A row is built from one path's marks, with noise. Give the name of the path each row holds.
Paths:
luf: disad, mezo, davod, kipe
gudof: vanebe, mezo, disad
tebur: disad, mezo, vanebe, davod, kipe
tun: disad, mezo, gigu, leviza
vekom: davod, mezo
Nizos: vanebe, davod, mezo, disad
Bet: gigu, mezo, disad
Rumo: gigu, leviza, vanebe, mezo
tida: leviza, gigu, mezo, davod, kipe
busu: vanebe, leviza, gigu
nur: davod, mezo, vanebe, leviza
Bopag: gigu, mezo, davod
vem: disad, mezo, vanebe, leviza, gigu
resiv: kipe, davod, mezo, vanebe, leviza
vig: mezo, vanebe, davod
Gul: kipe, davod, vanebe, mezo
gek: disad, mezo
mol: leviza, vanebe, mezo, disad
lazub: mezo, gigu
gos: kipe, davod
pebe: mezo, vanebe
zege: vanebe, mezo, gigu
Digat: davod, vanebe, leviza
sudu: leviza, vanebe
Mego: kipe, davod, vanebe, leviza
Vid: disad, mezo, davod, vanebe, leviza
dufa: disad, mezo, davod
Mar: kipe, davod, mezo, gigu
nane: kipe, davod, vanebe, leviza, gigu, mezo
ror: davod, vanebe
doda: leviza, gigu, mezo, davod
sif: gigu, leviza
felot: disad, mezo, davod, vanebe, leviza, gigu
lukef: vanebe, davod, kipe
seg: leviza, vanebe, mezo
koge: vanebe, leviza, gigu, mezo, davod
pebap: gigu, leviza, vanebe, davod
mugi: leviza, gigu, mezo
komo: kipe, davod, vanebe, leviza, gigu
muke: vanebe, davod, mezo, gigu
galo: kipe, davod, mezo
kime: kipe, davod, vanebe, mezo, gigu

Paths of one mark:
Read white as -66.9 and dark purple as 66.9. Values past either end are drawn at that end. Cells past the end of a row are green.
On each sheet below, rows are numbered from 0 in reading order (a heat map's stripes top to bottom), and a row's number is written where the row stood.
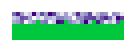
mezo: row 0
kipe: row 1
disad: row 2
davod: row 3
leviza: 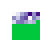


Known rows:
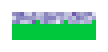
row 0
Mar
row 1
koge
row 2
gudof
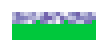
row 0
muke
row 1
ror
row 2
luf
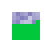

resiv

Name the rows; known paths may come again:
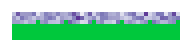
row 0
gudof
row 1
resiv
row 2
vekom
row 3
kime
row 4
Bet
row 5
dufa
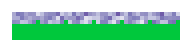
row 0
tebur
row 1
Mego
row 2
seg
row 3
mugi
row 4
koge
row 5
luf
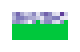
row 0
muke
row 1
lazub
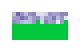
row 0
Nizos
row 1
sif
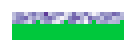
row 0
doda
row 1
pebe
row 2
ror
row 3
mol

